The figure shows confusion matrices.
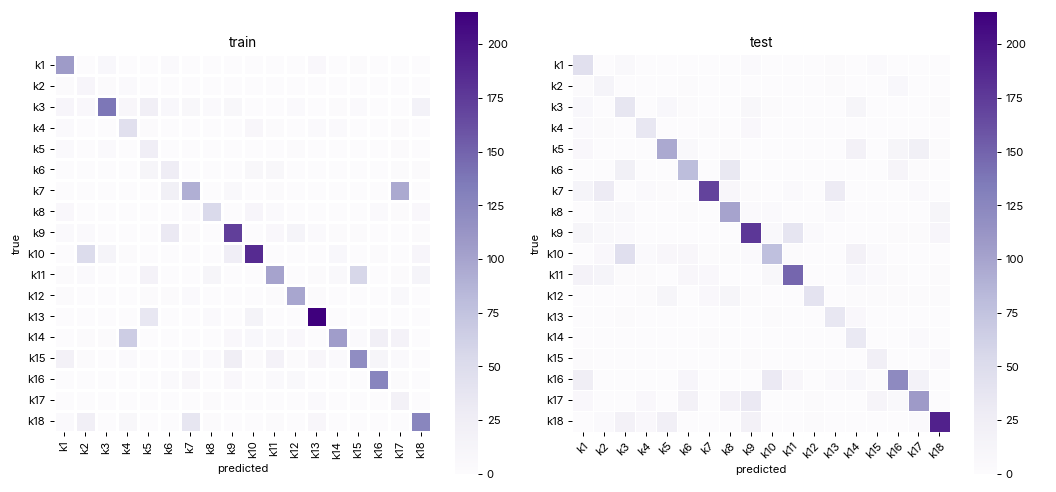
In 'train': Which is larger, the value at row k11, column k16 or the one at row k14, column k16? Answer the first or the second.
the second
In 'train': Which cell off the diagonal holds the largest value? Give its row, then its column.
k7, k17
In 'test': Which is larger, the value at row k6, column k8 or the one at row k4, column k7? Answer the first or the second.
the first
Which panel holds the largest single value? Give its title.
train
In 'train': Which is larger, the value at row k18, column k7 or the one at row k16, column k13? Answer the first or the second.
the first
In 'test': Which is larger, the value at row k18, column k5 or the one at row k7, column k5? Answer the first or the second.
the first
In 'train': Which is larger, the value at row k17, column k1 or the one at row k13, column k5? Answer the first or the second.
the second
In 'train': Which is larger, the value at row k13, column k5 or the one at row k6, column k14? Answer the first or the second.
the first
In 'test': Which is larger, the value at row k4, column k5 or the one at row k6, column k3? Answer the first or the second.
the second
